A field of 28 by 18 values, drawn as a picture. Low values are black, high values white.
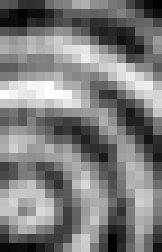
Stripes running across repeat 2 times from top to bottom. The middle left is the ninth with the highest average. No single row or column stands out from its neighbours. The halves do not mirror each other. Concentric rings centre on the bottom left.
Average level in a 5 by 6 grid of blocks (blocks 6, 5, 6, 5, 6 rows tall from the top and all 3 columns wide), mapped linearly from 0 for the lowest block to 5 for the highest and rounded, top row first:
1 1 3 2 0 0 / 4 5 5 4 4 4 / 4 3 2 2 1 1 / 3 3 3 3 3 3 / 2 3 1 4 0 3
